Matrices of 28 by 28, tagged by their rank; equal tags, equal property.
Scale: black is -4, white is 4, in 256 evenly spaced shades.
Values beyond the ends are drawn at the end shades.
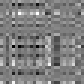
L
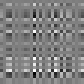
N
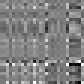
L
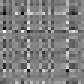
L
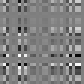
N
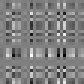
N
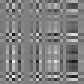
N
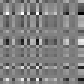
N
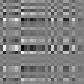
N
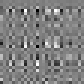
L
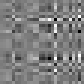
L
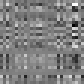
L
